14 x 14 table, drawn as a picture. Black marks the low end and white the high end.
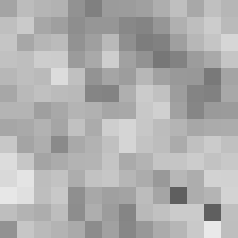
Mirror symmetry: none. Odd rows or columns: none. Average level on the scale: 70%. Odd patch: rougher, in the bottom right.
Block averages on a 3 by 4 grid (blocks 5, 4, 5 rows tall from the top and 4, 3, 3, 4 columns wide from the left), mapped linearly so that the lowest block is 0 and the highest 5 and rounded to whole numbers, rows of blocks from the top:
4103 | 3352 | 5224
